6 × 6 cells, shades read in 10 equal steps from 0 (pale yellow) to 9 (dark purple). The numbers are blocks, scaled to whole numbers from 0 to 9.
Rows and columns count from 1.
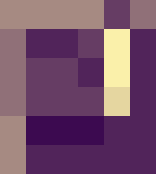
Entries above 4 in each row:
2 5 5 5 5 5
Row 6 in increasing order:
4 8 8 8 8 8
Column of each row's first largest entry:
5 2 4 6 2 2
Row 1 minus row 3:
-1 -3 -3 -4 7 -3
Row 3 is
5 7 7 8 0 8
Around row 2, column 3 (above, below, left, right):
4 7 8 7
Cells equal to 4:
6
